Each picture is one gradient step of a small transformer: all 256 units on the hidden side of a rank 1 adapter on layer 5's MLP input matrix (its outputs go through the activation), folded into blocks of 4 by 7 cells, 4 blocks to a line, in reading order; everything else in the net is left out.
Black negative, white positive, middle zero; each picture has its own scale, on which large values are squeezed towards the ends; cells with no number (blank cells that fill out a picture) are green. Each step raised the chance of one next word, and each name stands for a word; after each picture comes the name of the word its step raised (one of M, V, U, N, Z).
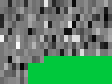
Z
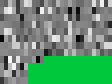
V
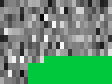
Z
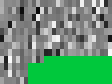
V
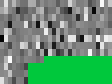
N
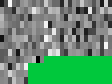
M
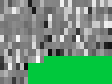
M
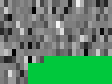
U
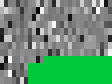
V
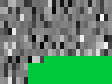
U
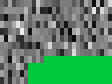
N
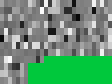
N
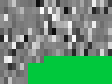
N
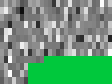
V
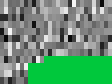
N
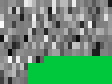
U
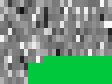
M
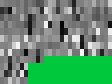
Z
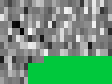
M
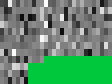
M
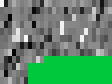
U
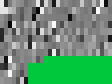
V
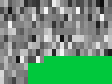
V
